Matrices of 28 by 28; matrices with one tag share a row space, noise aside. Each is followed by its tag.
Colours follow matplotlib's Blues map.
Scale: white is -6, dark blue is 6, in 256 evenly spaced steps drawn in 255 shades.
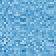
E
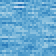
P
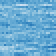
P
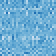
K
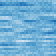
P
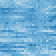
P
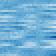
P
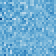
E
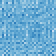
K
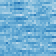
P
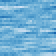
P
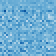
E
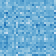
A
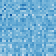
E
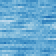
P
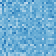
E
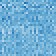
K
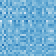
E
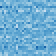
A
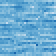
P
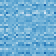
A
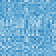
K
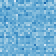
A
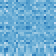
A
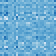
A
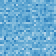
A
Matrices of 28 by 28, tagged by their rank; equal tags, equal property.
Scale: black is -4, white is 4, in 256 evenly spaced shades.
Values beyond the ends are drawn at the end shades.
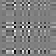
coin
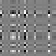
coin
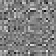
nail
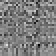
nail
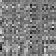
nail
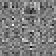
nail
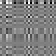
coin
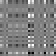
coin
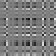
coin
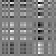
coin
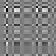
coin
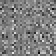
nail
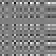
coin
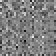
nail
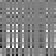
coin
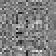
nail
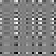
coin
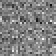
nail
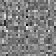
nail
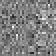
nail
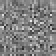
nail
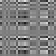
coin
